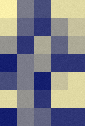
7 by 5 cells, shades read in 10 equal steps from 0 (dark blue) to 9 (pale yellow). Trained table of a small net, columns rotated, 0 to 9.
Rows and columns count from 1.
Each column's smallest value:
0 1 0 1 1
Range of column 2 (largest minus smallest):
4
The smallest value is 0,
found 3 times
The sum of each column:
32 25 18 33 39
